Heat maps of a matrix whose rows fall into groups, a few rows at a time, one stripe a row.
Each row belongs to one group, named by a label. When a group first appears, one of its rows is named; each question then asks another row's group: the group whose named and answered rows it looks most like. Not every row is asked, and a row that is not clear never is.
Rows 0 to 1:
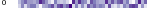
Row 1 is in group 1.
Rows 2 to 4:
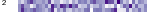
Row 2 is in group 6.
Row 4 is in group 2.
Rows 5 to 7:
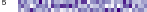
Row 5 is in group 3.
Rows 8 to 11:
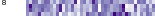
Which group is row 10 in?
2
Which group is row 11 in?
6
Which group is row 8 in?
3
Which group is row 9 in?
2
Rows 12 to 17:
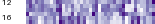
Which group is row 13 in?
2
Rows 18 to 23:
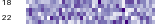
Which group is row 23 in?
6
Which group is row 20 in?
2
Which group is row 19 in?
1
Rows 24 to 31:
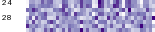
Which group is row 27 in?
1
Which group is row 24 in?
1
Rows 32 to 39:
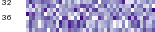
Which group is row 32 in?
2
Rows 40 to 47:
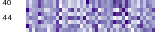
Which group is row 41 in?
6
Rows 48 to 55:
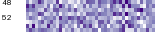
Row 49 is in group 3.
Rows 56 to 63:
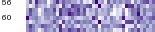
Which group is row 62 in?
2
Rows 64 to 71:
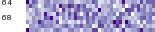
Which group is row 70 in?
1
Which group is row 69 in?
6
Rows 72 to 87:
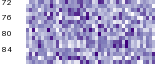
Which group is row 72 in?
1
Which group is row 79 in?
3
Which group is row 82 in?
6
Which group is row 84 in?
1
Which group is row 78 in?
1
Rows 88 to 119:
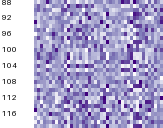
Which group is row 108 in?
3
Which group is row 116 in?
1
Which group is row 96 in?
1
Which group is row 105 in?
6
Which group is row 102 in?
2
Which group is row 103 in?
6
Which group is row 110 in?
2
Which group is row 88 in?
6
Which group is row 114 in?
3
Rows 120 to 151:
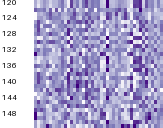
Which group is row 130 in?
2
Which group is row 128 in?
2
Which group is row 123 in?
1
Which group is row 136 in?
3
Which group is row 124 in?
1
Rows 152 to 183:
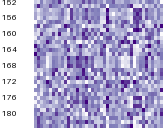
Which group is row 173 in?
1
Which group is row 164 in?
2
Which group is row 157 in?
1
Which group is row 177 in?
1
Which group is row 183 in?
2
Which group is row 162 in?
6
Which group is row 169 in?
3
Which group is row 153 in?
2
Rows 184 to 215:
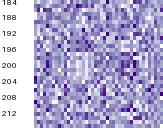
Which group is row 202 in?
6
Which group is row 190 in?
6
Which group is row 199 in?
6
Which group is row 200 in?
6
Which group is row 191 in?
3
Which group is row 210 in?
2
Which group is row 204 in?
3
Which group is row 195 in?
3
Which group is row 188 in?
1
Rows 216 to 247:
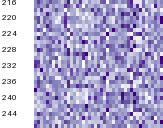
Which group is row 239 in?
6
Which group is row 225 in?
2
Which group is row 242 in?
1
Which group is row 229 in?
1
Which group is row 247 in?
3
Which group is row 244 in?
2
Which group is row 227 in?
6
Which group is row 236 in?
2
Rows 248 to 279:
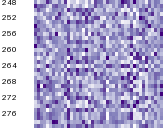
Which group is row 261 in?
3
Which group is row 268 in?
2
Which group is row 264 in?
6
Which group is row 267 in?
6
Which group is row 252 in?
3
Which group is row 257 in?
2
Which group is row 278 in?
3
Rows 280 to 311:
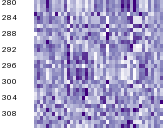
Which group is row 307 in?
6
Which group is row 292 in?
2
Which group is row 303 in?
1
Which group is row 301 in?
2
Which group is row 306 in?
3
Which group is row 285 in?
2
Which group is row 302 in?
1
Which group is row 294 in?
1
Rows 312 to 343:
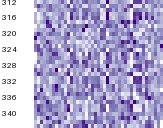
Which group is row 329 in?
3
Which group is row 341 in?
6
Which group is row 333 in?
3
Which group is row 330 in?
2
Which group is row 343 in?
1
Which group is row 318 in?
1
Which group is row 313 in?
2
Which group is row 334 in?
3
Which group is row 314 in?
1
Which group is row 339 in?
2
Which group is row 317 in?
6
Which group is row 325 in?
1
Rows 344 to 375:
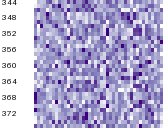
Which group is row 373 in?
1
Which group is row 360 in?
3
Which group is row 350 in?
3
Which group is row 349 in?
2
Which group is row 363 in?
6
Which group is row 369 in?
3
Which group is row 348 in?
6
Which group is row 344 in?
1
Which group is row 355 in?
6
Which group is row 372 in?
1
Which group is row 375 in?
3
